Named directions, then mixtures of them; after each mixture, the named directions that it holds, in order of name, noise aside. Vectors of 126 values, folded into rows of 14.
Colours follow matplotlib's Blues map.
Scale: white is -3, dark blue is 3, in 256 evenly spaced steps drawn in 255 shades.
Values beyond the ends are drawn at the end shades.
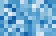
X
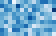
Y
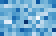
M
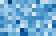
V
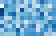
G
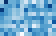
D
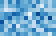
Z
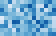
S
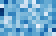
D, G, M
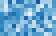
V, Z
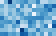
V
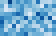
V, Z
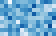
V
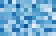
Y, Z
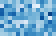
G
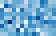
G, M, X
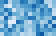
X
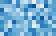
D, S, Z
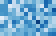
S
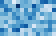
V, Y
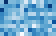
D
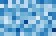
G, M, V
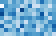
G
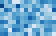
Y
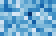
Z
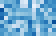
D, G, X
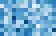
G, M, X
